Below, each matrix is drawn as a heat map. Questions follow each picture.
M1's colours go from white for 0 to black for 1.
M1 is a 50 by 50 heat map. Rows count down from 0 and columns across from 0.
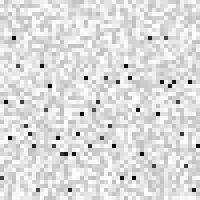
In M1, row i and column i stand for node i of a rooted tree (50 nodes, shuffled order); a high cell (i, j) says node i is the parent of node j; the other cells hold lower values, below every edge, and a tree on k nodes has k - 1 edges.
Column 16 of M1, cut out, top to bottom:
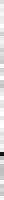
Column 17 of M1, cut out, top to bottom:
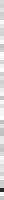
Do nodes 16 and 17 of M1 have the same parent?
no
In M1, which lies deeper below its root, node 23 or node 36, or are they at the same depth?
node 23
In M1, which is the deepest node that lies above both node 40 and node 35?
20
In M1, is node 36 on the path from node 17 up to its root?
yes
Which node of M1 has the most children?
36
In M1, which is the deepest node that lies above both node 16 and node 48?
47
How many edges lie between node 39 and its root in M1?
2
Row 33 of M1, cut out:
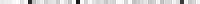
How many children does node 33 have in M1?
3
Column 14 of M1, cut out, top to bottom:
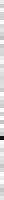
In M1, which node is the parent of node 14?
34
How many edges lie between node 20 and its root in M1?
2
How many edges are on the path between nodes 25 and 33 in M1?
2
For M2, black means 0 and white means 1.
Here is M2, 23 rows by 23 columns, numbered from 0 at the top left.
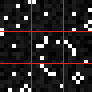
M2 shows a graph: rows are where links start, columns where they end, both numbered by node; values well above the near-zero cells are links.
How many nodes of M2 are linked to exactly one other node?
12
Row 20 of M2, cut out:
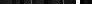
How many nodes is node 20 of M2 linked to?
1
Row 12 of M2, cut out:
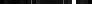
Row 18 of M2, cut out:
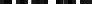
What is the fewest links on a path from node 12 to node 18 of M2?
1
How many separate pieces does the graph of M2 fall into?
2
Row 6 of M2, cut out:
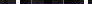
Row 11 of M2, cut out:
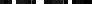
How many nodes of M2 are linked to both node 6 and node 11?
0
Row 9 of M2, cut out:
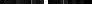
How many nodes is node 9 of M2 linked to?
1
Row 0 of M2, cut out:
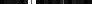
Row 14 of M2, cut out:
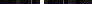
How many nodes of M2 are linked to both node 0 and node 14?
0
